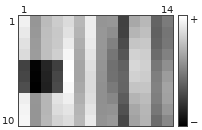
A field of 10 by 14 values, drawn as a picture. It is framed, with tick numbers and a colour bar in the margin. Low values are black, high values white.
Roughest part: middle left. Slope: none. Average level on the scale: 60%. Ninth with the lowest average: middle left. Odd patch: lower, in the middle left.
